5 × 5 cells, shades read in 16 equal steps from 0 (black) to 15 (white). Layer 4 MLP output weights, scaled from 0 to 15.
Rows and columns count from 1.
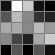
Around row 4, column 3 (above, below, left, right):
8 0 4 10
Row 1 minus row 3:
-9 5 4 -10 -9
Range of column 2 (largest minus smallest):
11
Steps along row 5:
up down up down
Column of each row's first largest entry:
2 2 4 5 2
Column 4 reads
1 3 11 10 5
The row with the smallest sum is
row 5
